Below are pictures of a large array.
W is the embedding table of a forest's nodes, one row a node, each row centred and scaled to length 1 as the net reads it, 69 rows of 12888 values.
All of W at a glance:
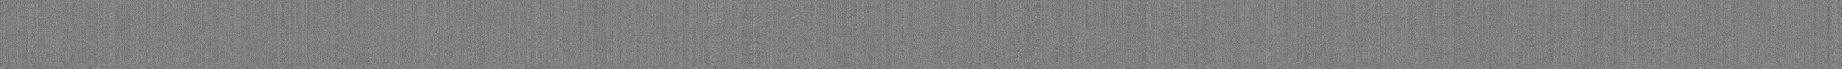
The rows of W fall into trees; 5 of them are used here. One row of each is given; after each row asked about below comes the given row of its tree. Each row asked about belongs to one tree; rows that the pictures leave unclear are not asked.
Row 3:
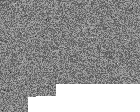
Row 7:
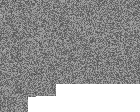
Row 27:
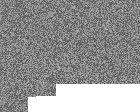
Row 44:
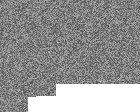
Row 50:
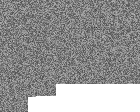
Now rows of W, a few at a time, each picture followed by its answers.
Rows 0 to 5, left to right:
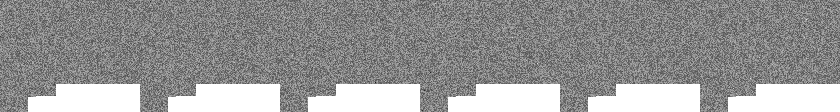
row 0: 7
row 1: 27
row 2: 3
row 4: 7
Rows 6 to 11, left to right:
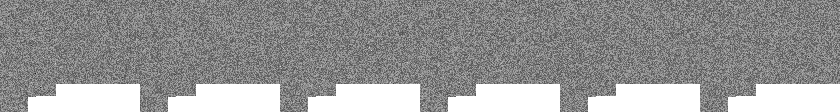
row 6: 7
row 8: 27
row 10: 50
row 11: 27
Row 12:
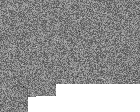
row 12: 7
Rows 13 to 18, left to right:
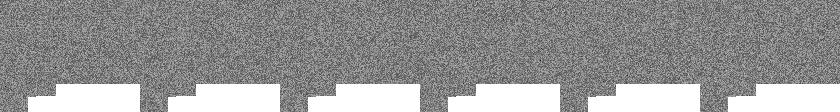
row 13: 3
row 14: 7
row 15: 7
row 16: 3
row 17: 3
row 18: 27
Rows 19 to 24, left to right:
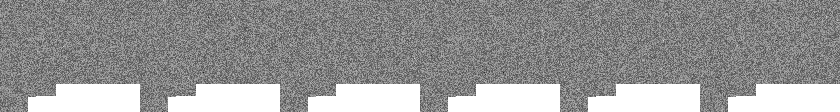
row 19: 7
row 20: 3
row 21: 7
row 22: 7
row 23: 44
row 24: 7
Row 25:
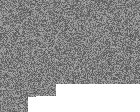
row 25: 7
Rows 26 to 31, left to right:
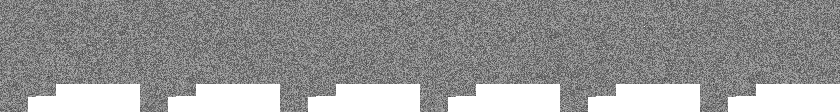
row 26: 27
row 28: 3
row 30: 50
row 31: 27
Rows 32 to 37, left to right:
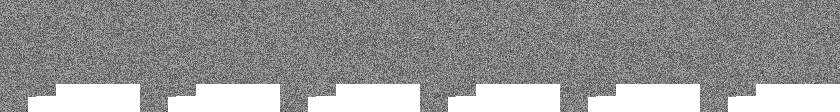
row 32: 50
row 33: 3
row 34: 27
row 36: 3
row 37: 50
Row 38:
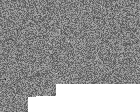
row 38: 50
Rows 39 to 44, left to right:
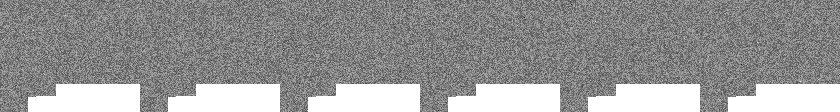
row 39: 7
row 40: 7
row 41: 50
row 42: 50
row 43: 3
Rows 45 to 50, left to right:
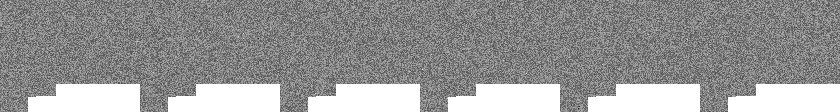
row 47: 27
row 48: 44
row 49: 7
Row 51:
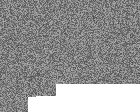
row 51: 50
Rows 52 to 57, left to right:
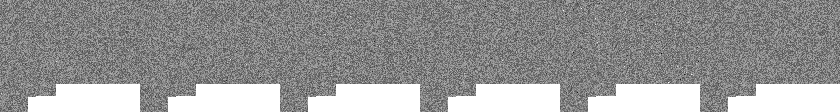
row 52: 27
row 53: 3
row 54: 3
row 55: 27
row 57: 27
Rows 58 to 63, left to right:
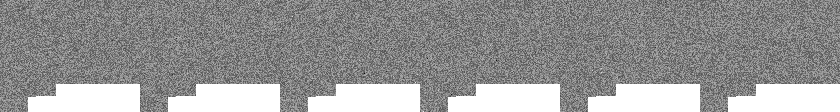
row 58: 44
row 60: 44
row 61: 44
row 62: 50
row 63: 3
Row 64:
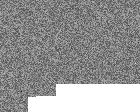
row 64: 7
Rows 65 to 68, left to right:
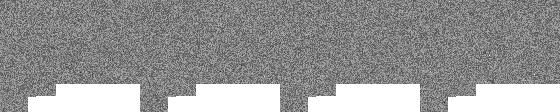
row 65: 3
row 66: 27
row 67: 27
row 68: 7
